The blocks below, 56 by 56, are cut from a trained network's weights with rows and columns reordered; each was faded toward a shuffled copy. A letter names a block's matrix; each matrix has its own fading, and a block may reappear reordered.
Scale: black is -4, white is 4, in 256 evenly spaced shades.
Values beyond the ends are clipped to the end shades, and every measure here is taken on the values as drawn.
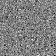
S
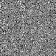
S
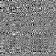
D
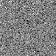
S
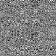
D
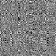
D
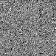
S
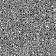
S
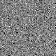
S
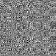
D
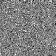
S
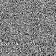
S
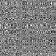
D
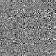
D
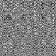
D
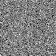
S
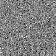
S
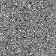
S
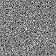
S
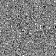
S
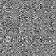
D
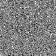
S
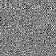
D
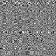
D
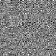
D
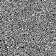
S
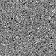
S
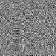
D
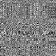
D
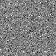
S
